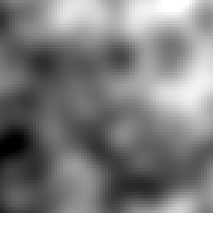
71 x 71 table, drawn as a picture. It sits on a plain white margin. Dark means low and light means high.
Slope: up to the top right. Odd rows or columns: none. Grain: smooth. Lone odd cells: none. Mirror symmetry: none.
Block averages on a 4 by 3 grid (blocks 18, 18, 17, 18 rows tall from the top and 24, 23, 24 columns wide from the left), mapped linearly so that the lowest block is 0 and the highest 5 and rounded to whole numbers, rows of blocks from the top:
2 4 5
1 2 5
0 1 3
1 1 2
